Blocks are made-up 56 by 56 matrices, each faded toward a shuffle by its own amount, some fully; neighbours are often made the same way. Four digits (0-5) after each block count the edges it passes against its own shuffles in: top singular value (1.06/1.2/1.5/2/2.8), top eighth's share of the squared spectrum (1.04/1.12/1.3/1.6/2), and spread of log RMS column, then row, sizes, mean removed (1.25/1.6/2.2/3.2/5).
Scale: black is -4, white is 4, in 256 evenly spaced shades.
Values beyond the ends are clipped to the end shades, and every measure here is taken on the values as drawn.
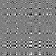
5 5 3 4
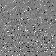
3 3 0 1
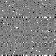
4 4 1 2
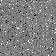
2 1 0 0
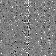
3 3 2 0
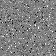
0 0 0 0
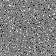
2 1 0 0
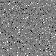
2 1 0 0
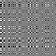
5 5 4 4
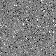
1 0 0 0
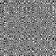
4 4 2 3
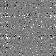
3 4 2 2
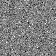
0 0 0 0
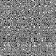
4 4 2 2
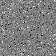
2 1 0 0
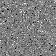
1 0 0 0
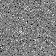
2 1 0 0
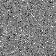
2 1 0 0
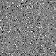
3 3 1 1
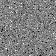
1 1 0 0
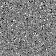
0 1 0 0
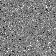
0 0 0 0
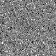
3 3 1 1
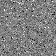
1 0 0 0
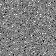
0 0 0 0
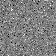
0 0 0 0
